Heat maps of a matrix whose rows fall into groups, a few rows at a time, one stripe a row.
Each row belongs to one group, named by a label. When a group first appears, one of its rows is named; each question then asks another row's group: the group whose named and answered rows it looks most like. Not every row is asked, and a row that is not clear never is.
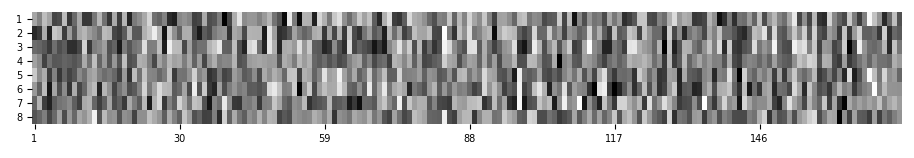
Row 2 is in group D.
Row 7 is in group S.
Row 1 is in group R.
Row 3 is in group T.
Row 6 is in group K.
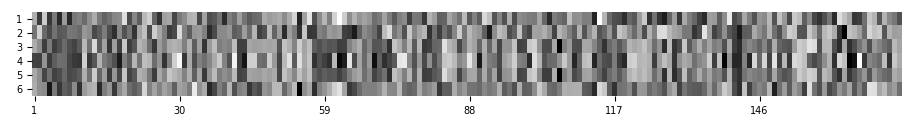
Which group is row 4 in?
T
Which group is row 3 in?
T
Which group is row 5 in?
T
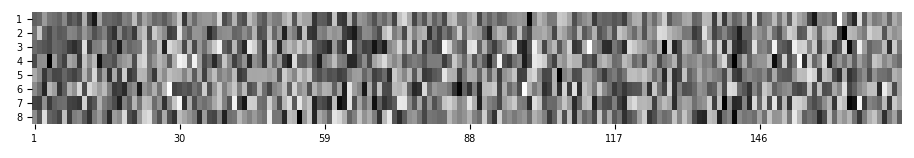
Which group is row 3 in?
T
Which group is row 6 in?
K
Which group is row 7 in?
T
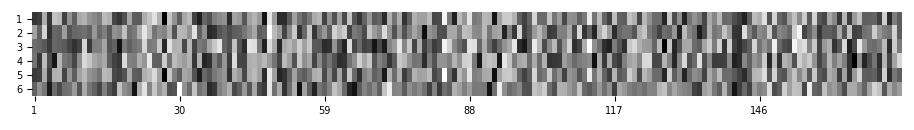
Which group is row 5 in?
D
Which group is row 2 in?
R
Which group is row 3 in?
T
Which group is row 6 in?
S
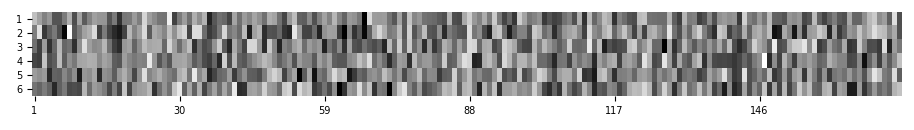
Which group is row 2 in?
S
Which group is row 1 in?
R
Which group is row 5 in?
S
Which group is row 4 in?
D
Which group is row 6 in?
T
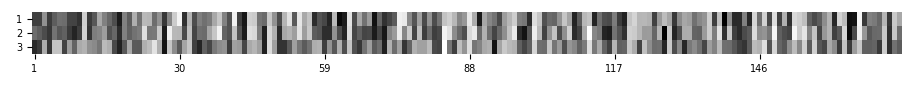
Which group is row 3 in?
D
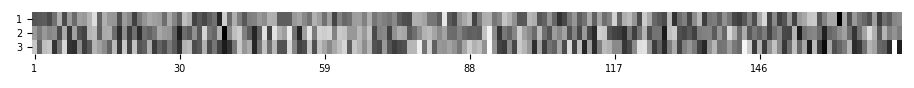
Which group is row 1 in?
D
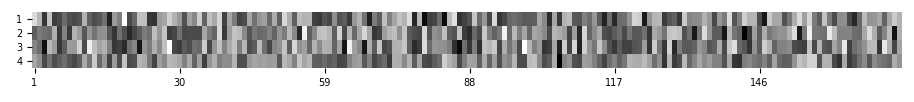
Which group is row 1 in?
T
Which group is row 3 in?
K
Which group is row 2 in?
K
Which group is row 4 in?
T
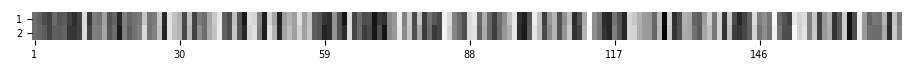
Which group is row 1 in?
T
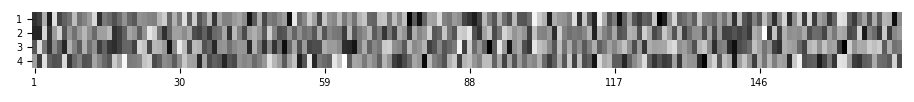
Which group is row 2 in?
D
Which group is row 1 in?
K
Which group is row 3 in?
S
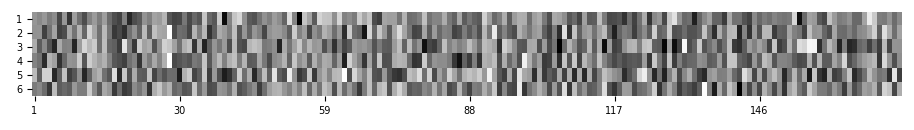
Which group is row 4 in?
K
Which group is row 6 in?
K
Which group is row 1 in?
K
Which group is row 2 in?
K
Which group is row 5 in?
R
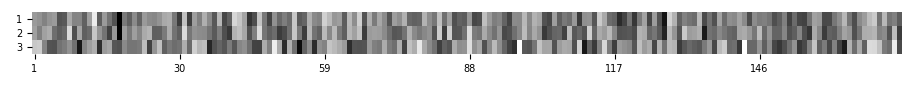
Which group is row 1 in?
K
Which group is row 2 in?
R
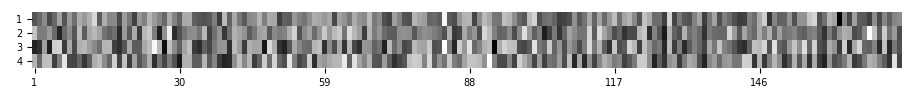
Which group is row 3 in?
D
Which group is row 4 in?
R
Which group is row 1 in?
D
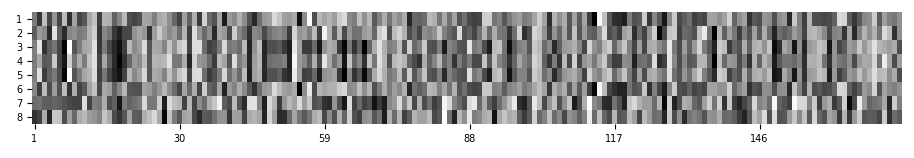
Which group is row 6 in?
K
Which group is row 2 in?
K
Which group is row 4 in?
K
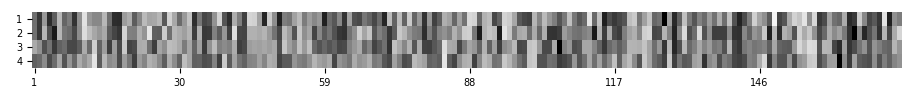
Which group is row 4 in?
D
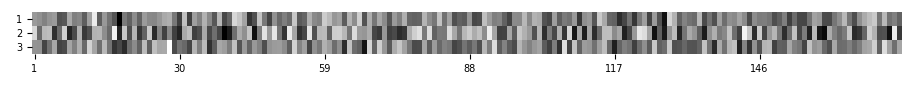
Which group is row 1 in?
K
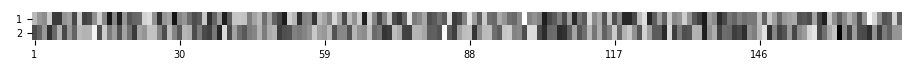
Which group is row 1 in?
R
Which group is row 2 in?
D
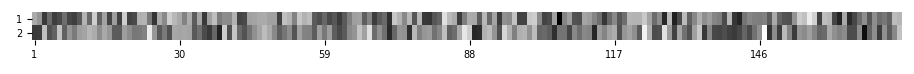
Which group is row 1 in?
T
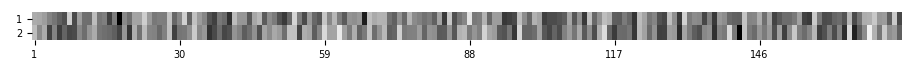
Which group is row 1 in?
R
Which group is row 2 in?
R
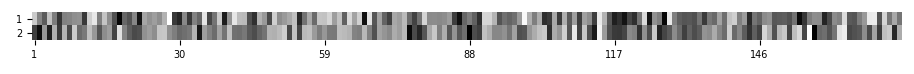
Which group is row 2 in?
K
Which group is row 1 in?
K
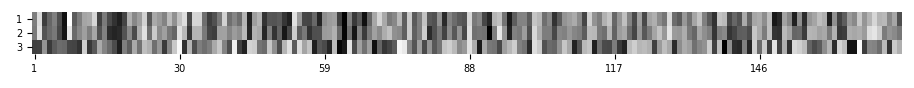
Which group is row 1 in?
S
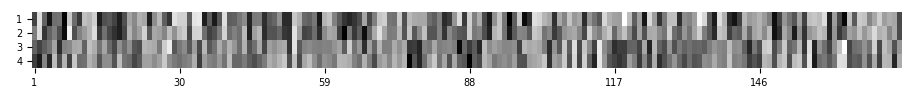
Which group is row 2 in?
S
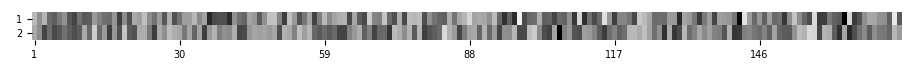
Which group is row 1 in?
R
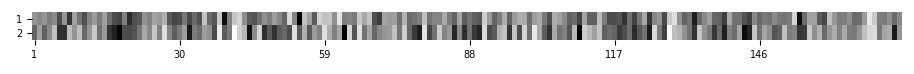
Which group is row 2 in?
K
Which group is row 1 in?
K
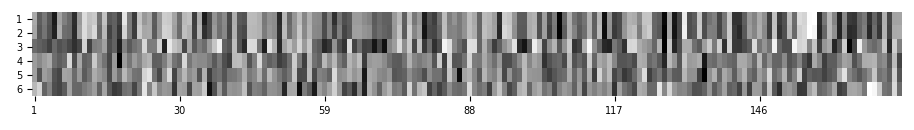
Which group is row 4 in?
R
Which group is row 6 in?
S
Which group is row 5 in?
R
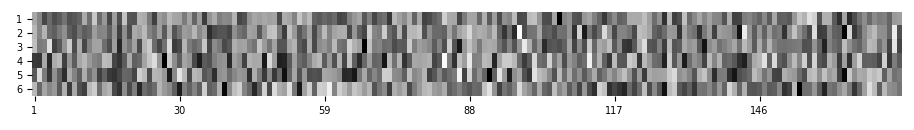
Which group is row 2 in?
R
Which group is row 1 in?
T
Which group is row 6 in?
K
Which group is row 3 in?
R
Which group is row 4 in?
D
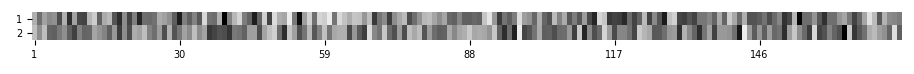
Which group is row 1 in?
K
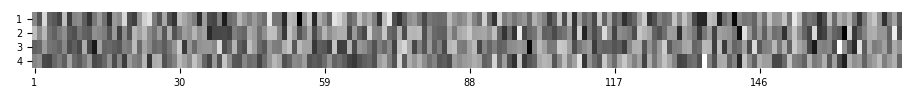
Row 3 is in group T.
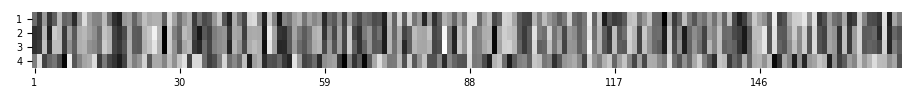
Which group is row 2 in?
D
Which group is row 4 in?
S
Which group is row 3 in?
D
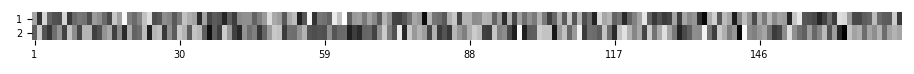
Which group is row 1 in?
R
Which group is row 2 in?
S
